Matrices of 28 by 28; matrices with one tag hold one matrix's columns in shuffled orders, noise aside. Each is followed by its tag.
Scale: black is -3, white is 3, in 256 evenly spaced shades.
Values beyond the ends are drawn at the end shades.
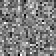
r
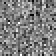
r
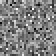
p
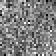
r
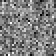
r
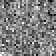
r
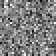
r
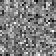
r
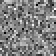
p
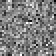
r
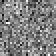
r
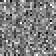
r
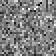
p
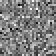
p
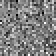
r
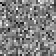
p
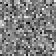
p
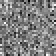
r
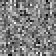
r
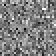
p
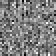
r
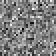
p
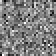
r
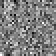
r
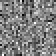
r
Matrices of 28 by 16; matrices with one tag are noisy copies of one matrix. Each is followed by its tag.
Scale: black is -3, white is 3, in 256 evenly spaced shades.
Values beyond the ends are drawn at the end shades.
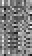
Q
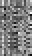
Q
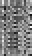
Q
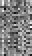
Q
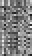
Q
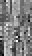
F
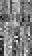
F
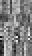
F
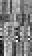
F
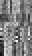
F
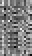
Q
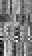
F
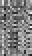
Q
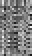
Q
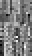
F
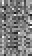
Q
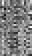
Q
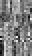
F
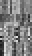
F
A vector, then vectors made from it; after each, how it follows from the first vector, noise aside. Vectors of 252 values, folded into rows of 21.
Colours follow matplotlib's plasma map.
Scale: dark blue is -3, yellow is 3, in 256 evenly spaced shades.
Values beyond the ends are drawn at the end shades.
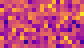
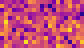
negated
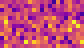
negated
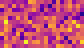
negated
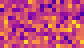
negated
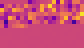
partly zeroed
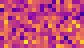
negated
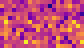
negated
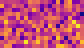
negated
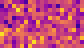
reversed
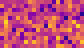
negated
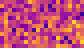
negated
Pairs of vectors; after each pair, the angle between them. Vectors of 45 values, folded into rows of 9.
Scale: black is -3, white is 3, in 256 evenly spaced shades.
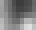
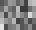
orthogonal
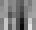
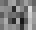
partly aligned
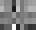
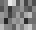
partly opposed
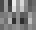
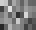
orthogonal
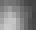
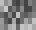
orthogonal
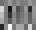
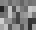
partly opposed
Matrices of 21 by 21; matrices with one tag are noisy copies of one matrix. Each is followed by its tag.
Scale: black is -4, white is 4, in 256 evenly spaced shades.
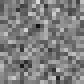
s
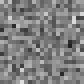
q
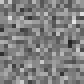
q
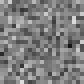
q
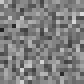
q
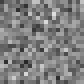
s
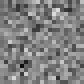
s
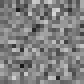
s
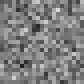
s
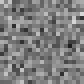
q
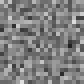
q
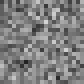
s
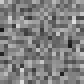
q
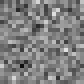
s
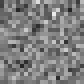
s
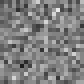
s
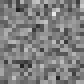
s
